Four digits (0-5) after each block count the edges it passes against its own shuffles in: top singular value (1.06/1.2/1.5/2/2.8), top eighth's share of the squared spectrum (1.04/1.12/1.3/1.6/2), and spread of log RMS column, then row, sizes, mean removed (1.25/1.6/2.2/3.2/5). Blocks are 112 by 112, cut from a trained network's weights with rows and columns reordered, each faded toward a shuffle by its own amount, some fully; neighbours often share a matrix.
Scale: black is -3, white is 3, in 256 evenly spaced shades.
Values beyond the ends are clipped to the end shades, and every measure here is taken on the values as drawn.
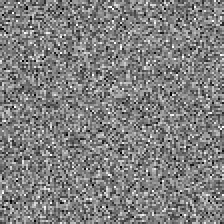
0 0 0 0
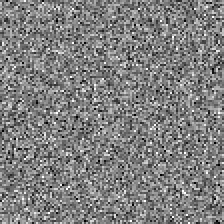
0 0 0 0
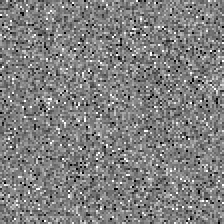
0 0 0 0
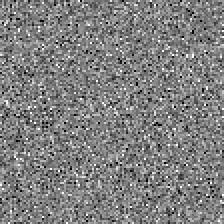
1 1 0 0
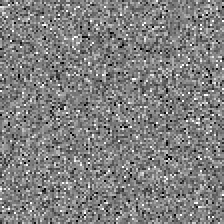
2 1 1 0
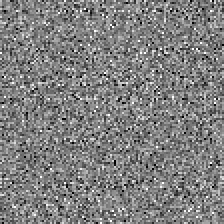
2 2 0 2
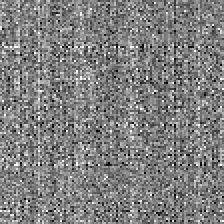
4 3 2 3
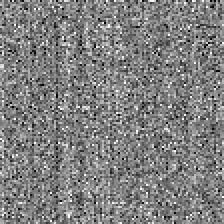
3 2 1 2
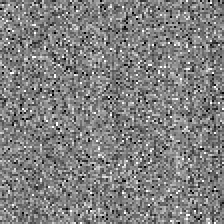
2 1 0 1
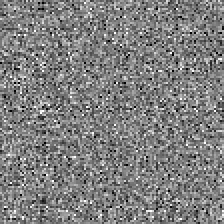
3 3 2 2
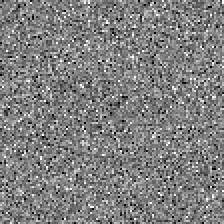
0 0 0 0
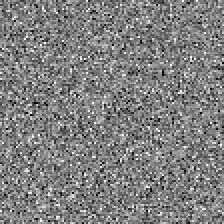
1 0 0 0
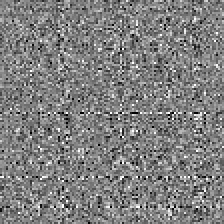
4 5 3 3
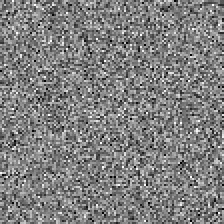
3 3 1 0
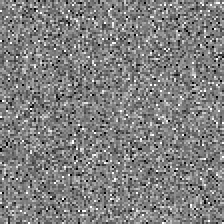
0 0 0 0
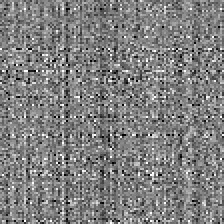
4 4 2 4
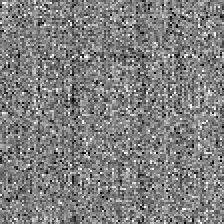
3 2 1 2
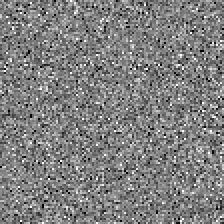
2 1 1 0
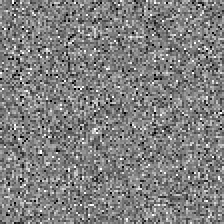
2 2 2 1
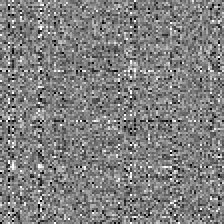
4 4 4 2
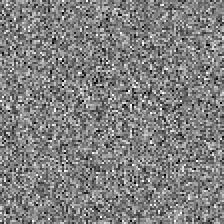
3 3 1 0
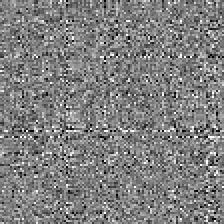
4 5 3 3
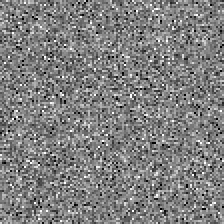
1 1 0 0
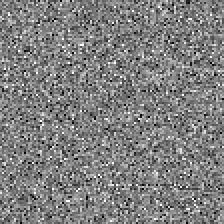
1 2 0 2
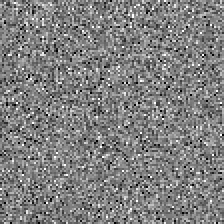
1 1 0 1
